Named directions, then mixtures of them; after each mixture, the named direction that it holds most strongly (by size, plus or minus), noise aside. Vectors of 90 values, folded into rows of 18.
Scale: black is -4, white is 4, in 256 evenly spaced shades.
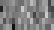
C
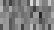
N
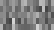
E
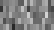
C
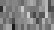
C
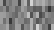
N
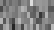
C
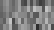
E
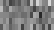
N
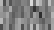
N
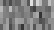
N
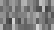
E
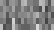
E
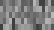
E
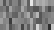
N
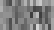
N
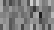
N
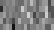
C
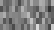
C
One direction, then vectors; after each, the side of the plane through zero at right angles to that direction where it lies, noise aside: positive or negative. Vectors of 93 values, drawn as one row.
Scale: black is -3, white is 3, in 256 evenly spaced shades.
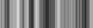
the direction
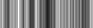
positive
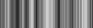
negative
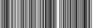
positive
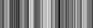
negative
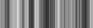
positive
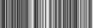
negative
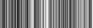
negative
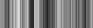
positive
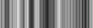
positive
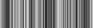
positive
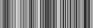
positive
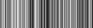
positive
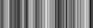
negative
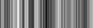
positive
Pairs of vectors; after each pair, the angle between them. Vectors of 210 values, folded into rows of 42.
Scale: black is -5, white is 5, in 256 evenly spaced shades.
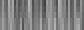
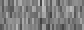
partly opposed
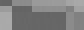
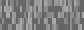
orthogonal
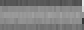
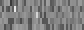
orthogonal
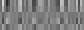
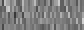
partly opposed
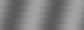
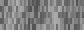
partly opposed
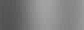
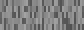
orthogonal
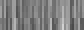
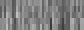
nearly opposite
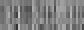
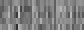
nearly parallel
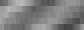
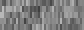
partly aligned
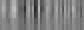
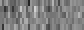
partly opposed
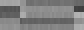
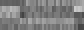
nearly opposite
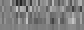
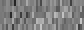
orthogonal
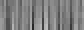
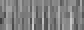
nearly opposite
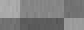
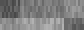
nearly opposite
